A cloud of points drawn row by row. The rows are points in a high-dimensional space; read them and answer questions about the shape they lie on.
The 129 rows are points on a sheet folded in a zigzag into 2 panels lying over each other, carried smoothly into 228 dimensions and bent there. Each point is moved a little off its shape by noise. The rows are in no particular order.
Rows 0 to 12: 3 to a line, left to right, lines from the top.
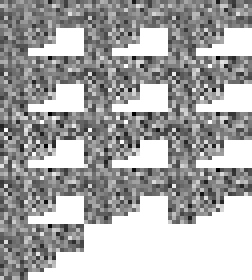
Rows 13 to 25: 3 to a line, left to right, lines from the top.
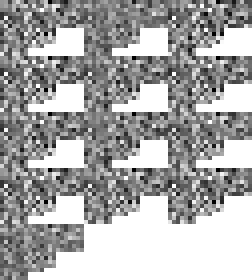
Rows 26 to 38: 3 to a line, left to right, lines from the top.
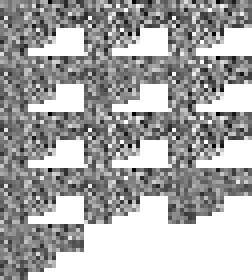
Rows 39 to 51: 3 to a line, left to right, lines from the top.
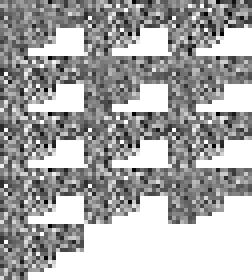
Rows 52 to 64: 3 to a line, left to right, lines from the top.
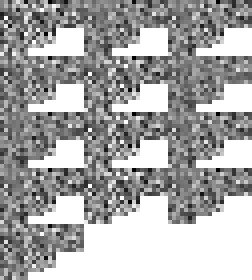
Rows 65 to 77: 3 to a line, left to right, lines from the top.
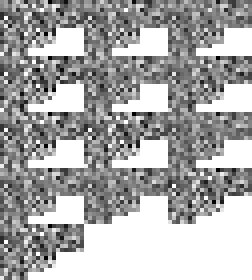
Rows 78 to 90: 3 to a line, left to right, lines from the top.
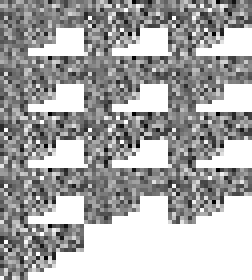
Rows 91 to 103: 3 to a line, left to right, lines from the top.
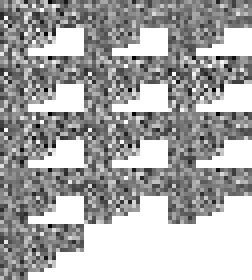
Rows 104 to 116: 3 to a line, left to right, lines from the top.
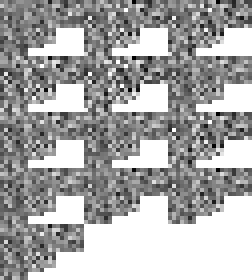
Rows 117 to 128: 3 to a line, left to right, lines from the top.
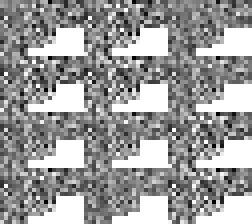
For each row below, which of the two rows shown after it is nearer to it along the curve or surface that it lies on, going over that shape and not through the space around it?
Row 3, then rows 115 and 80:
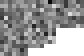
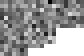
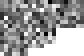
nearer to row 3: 115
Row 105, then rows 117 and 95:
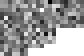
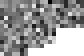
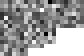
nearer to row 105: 117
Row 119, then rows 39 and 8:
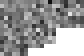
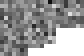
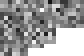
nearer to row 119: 8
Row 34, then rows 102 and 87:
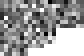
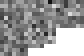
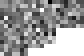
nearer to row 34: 87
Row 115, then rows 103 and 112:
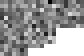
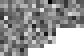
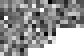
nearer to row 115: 103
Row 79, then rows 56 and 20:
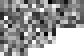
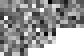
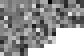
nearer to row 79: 56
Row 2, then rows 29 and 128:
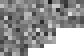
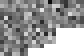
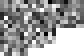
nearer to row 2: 29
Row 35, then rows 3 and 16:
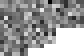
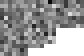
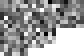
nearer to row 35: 16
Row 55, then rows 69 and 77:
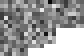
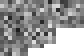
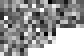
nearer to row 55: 77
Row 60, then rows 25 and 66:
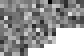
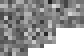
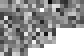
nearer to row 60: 66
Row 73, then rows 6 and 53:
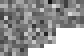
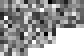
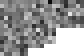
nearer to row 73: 6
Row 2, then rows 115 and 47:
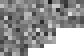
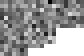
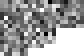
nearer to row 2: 47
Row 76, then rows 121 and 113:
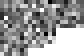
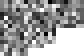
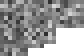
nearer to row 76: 121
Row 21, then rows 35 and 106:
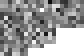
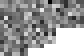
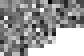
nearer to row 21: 35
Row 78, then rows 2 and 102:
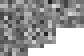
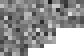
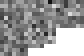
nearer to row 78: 102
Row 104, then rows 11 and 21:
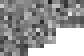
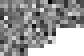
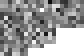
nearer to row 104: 21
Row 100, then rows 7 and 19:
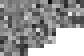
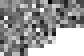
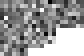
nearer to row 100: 7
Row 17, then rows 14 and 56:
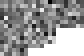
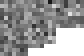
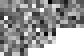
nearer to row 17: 14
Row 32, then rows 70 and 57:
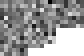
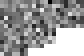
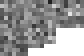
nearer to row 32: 57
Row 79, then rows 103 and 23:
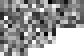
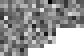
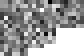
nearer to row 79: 23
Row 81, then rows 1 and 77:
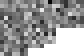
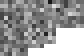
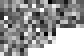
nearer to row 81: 77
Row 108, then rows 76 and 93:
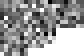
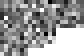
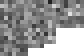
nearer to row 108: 76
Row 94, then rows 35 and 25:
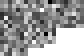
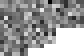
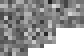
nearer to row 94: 25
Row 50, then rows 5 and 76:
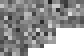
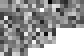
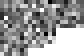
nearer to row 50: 5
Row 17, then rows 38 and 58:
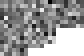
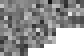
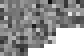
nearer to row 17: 58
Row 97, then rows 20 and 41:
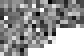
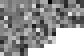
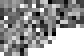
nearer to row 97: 41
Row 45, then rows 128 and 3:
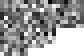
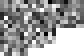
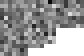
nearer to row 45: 128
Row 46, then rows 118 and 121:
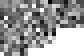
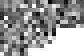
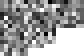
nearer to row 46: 118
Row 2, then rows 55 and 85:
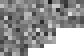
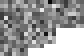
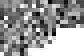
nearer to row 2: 85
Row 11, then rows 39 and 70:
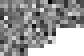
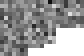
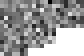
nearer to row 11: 39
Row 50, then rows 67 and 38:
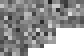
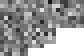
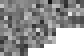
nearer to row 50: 67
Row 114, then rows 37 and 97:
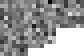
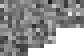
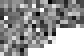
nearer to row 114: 37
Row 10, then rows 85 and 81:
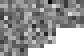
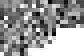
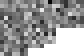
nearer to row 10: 85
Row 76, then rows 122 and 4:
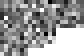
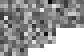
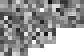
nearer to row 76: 122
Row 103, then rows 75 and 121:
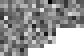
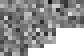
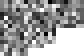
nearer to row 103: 121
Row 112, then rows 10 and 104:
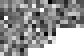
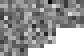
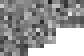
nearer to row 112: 10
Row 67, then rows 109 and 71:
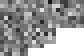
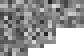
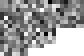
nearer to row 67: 71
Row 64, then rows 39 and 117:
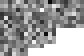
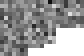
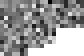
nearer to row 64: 39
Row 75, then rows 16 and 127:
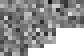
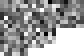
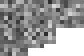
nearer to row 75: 16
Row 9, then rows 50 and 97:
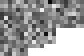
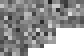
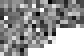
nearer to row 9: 97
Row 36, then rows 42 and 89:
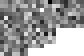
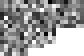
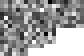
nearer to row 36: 42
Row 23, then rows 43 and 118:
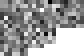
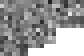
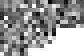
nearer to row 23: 118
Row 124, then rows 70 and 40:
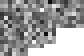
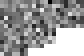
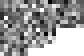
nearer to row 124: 40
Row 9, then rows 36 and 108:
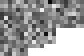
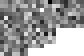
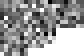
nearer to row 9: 108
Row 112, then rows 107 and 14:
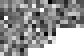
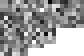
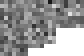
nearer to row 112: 14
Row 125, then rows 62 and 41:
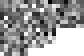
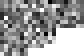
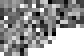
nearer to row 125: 62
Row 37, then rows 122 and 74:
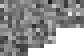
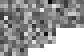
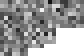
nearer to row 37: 122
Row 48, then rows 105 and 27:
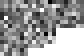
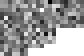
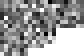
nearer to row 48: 27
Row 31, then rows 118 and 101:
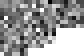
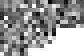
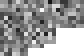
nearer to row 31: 118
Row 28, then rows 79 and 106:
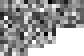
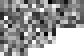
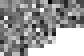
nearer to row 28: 79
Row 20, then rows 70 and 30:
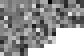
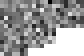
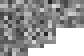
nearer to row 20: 70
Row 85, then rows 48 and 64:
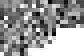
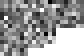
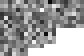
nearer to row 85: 48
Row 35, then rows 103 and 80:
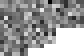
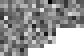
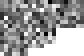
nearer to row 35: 80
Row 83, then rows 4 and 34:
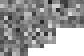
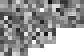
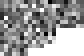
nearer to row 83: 4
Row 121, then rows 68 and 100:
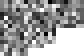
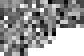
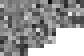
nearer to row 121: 68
